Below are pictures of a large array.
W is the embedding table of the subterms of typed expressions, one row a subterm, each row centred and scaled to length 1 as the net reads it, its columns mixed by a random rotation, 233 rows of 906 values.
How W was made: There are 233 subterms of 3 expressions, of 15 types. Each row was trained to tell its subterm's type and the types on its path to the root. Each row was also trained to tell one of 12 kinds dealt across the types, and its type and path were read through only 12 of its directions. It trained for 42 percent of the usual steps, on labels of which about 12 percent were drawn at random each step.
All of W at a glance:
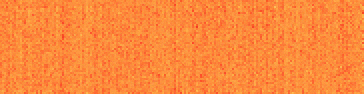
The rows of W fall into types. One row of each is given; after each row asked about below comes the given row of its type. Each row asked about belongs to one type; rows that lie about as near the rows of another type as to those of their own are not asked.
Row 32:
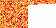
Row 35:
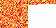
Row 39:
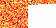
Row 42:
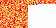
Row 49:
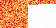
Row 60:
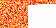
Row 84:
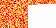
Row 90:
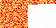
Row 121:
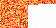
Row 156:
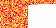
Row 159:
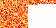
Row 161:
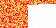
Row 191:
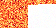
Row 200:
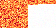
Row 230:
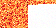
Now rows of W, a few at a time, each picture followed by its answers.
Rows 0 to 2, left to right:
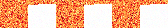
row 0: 90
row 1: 32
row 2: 156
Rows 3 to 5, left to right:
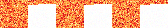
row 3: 49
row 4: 60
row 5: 159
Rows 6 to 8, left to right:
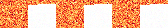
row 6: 42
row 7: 60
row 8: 35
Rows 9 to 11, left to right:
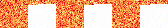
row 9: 161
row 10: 42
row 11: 121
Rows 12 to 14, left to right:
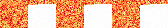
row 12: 200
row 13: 191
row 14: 84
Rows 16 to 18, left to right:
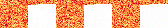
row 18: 35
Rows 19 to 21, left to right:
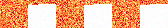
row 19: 90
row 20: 84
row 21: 200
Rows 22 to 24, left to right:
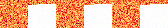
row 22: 39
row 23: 156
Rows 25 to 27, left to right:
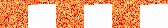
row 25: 60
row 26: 159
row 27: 159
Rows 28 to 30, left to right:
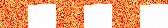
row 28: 200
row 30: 161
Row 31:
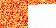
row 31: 230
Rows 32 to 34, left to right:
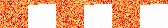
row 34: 200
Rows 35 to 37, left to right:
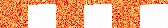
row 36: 42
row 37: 60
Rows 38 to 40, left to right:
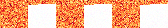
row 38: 156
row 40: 84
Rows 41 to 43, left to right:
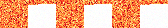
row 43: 230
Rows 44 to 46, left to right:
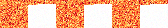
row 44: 60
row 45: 156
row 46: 156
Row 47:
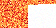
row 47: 32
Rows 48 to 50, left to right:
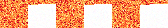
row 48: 200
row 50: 90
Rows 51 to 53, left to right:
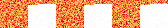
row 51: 84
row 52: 32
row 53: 90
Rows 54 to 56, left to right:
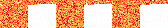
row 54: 60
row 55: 32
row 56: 32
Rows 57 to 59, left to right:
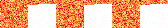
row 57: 200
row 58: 230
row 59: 39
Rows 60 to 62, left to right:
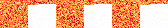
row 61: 200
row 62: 49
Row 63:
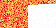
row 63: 39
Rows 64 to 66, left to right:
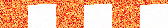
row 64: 49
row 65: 39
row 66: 90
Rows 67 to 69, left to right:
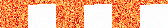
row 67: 90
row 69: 39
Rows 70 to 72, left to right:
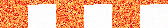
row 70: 161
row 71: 121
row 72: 159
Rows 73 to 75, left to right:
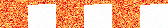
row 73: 121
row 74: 84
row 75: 49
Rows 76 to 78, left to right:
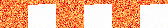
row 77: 49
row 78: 156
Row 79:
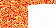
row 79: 191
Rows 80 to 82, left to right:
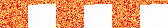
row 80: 230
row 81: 121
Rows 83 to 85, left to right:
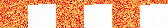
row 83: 121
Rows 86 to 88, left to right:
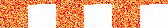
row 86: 191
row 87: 191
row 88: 60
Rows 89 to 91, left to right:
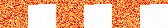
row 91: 191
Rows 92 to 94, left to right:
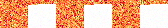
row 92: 156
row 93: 35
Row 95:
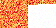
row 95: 156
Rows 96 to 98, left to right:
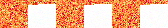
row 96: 42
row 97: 60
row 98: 156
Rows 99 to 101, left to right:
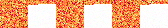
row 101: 90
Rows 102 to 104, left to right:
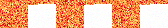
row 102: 159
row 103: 32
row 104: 161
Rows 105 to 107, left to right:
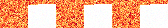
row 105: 191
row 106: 200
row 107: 200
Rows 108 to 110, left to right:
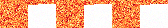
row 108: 159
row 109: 156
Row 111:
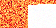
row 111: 49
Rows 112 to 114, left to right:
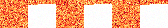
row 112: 191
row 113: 42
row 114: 60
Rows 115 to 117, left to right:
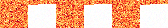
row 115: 90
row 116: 230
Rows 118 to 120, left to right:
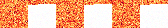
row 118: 159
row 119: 42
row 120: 42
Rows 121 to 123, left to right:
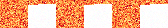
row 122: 60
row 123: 32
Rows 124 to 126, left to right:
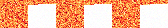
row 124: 90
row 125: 49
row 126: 200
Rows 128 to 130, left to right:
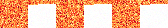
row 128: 156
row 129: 49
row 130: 49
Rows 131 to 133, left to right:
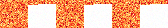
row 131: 121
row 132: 42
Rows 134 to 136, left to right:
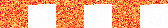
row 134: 35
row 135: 200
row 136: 39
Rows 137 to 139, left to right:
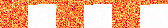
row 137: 159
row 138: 42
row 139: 49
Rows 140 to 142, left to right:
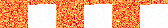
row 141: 32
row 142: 230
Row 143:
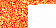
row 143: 49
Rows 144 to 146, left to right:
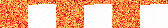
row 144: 200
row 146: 230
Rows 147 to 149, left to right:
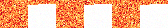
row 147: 49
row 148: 156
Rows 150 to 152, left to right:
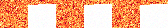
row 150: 161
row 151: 230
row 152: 60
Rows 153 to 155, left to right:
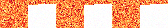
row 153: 159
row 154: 230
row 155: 39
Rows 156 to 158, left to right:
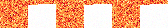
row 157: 49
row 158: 35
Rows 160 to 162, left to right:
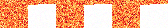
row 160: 200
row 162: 39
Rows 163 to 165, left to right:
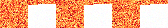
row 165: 121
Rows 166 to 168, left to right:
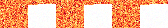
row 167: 191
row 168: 32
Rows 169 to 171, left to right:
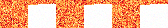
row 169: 159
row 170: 60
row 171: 42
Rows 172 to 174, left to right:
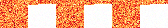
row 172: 49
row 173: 90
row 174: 32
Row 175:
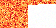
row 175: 42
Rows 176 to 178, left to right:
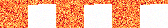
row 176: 161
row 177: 159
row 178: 191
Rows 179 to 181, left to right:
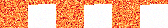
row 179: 191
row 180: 200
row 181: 84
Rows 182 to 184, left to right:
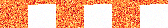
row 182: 60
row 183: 35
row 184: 60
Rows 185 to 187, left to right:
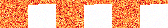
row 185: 90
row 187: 156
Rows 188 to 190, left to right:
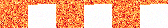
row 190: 90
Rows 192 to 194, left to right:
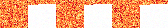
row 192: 230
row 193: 35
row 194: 161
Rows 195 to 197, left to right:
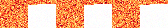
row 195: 191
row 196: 35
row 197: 49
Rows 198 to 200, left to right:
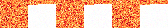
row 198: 84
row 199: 230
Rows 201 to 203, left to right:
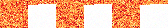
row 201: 230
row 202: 200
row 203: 161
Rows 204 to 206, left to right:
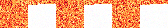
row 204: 42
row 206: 32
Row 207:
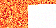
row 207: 191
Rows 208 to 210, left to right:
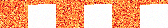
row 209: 60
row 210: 191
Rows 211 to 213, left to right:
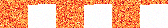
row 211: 161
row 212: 191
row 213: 90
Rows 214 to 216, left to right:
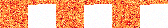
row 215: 156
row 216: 90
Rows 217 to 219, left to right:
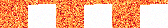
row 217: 161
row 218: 32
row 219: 159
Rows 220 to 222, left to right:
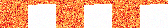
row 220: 60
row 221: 39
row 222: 161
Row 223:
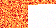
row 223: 35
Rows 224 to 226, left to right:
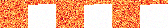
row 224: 156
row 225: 191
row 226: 230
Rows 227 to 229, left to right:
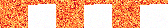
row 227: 35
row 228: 191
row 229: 35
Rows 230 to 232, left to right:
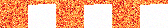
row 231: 84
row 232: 49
